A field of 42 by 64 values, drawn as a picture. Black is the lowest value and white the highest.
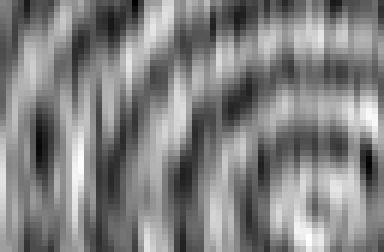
The top left is the ninth with the lowest average. No overall slope runs across the table. The bottom right is the ninth with the highest average. The halves do not mirror each other. Rings spread out from the bottom right.
